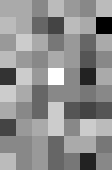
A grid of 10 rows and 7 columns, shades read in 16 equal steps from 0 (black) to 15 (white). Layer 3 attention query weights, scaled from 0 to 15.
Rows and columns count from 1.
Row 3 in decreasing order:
12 10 10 9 9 7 6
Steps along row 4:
down down up down down up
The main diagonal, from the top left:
10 10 10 10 8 7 5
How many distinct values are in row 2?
5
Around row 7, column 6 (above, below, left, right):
7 12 5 5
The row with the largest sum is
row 1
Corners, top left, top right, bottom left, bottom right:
10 11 11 8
